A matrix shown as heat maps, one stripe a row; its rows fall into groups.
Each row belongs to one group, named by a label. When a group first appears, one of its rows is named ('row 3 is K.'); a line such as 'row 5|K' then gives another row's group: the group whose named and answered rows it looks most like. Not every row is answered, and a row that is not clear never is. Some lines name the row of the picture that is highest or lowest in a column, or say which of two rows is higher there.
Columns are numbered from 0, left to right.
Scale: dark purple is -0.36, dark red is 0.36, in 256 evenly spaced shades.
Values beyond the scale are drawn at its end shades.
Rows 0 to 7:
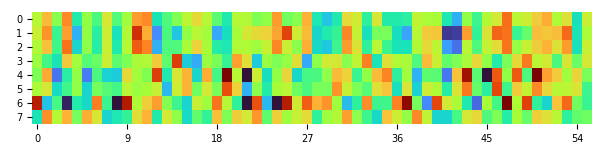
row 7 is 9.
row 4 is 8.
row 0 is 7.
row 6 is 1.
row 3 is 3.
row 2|7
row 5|8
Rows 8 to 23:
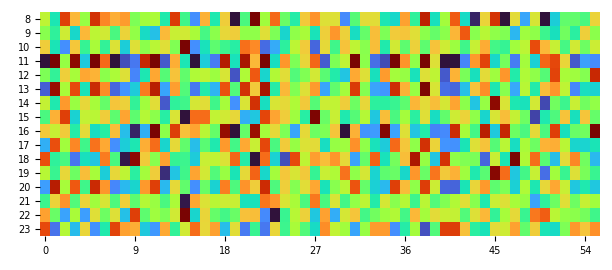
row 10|3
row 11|9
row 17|9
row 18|1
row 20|9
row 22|3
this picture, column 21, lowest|18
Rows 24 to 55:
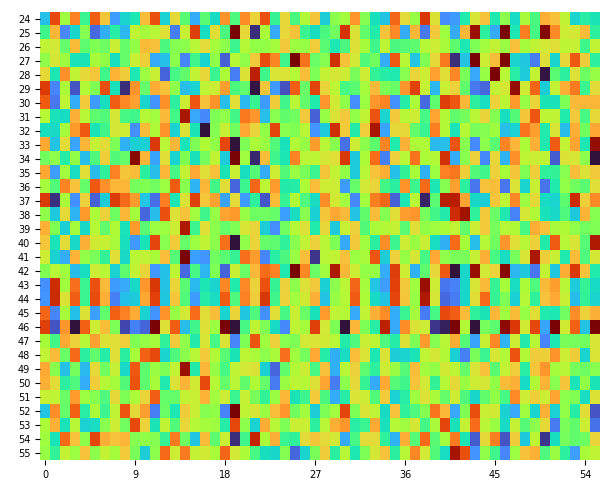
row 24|9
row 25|8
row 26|7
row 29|1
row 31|3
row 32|3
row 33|1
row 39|3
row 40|1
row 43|9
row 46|1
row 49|3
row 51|7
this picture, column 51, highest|46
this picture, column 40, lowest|46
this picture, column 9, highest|34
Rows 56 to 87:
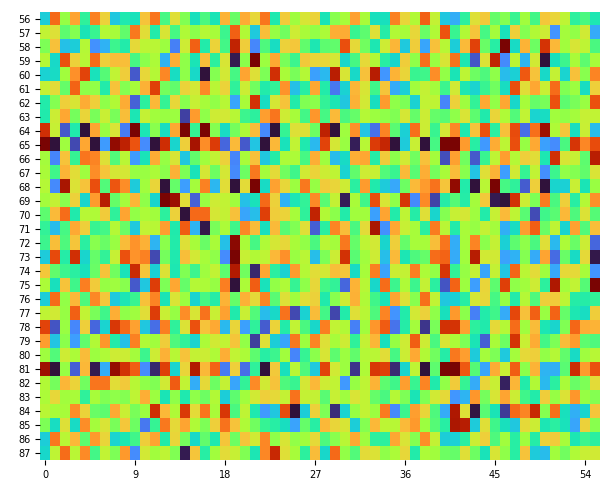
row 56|9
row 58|8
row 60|3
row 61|7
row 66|1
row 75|1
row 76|9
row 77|7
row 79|1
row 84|7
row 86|9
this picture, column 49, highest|84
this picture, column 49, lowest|70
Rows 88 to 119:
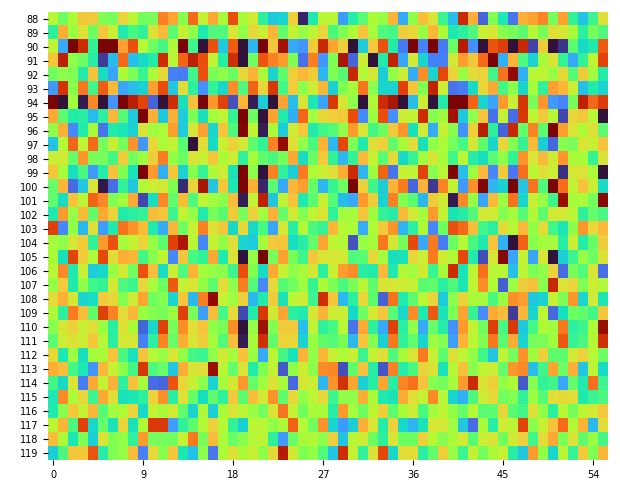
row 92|8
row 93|9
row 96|8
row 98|7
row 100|8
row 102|9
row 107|8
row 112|1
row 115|9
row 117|7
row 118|3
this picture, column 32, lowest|91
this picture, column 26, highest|91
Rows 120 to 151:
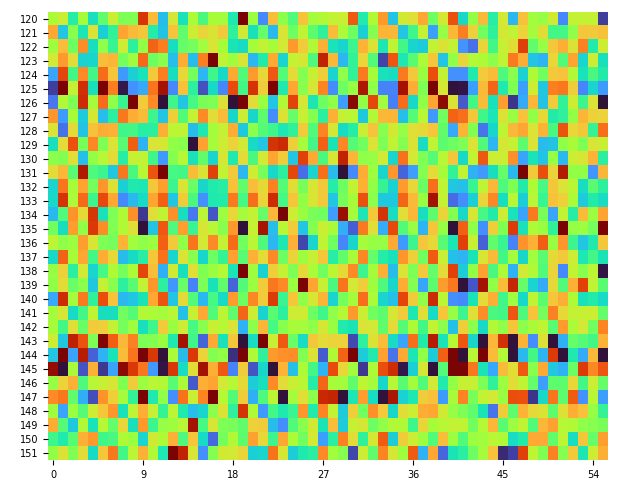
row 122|7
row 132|9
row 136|7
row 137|9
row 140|9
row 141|8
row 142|1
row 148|1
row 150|3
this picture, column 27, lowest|144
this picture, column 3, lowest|145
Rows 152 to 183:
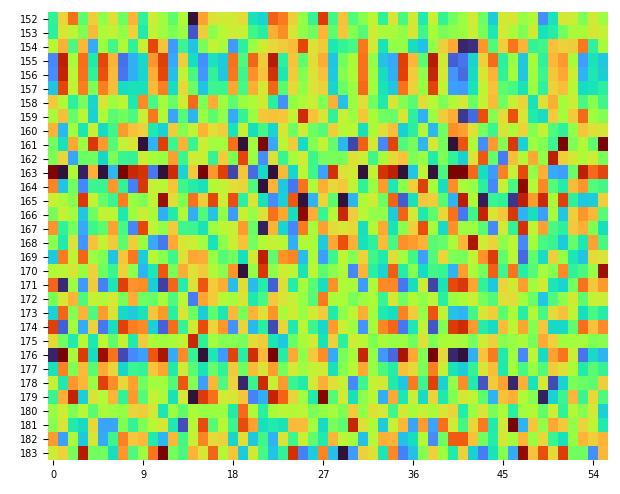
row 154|7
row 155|9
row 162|8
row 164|1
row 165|7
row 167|1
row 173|9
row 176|9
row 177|9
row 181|8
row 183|7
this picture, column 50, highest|162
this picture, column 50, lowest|178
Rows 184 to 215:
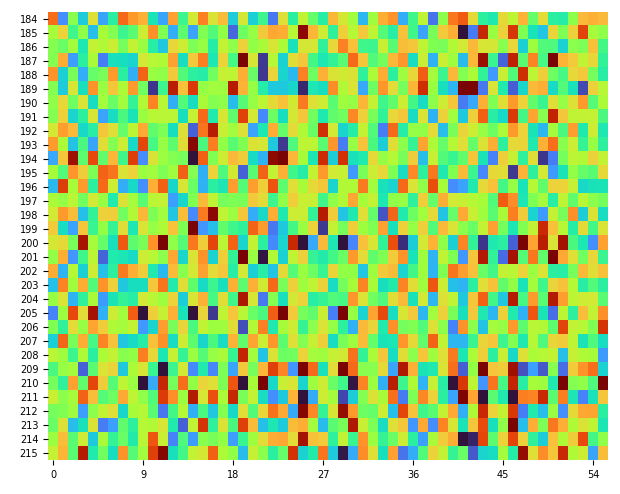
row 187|8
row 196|9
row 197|8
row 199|3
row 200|7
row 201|8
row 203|9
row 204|8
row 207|9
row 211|7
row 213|8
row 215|7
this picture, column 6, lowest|213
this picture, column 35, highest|209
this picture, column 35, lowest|200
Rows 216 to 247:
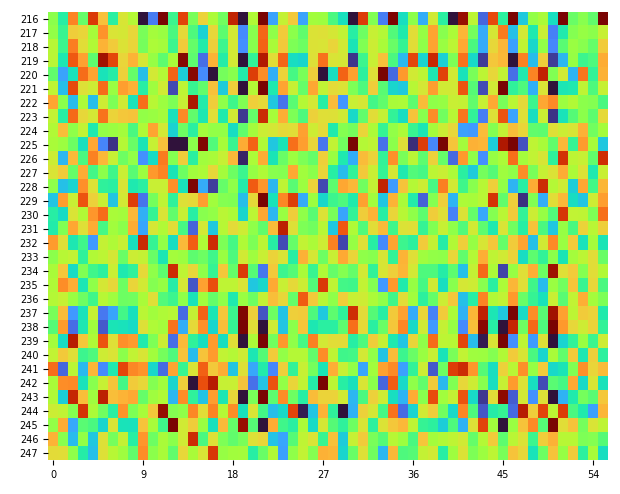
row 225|8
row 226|1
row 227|7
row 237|8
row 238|8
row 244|7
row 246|3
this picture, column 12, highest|245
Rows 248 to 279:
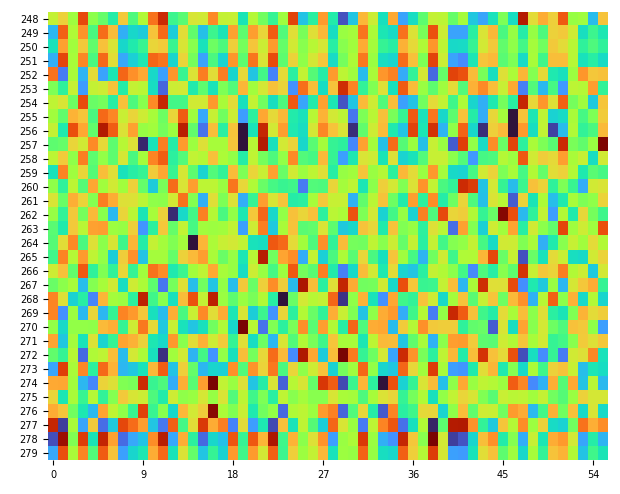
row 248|7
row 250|9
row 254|7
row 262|8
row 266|7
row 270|1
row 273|9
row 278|9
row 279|9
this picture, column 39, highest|262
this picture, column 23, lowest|268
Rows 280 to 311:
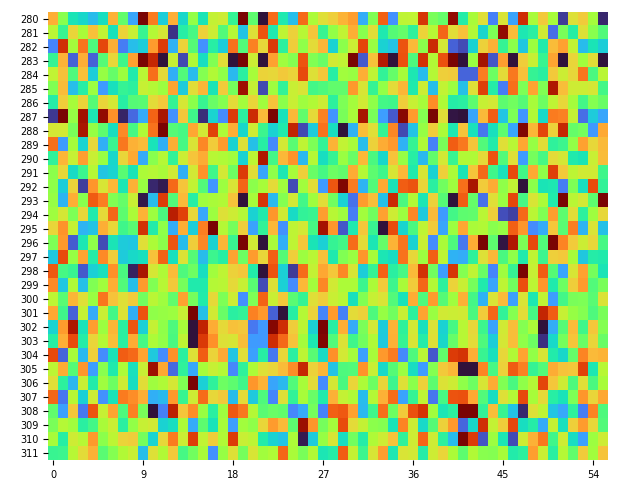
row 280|1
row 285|8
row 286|9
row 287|9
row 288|7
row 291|8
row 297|9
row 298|1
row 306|3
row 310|7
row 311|3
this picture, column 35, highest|287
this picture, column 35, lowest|288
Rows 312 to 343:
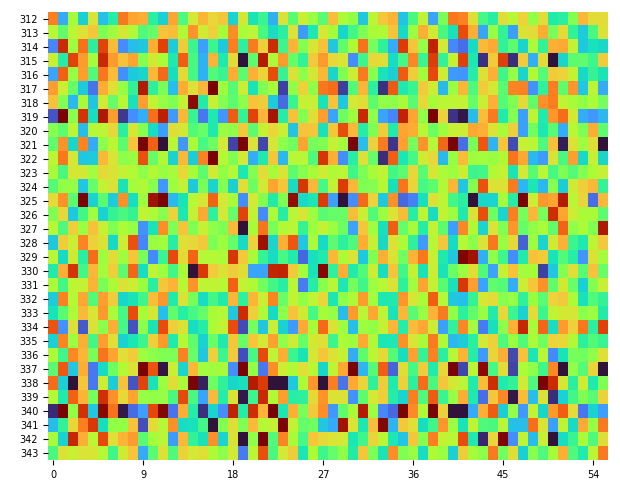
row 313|7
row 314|9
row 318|3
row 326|8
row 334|1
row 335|9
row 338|3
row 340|9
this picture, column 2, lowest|338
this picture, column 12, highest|329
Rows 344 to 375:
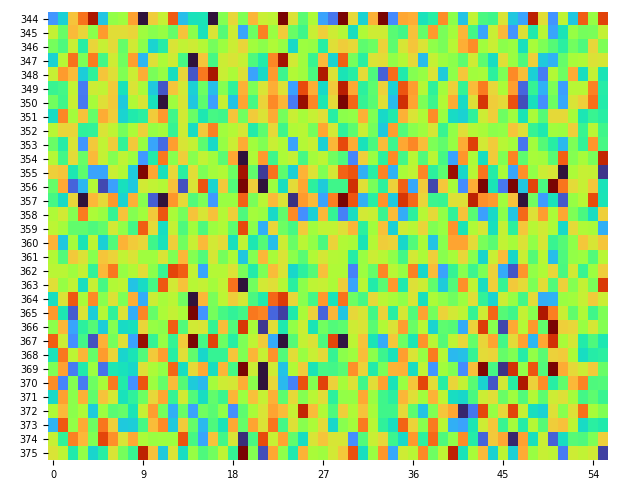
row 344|3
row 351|9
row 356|8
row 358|7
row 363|1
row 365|3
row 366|8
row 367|3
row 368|9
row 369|8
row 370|1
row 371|9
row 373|9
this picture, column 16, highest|348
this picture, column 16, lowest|344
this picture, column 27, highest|348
